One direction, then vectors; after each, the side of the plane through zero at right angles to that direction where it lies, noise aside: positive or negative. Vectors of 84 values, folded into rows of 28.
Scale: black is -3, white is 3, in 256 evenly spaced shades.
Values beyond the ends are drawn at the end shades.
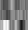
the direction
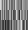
negative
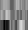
negative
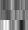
positive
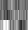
positive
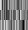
positive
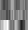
positive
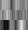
negative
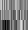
negative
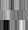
negative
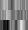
negative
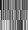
positive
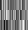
negative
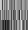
negative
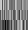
negative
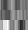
positive
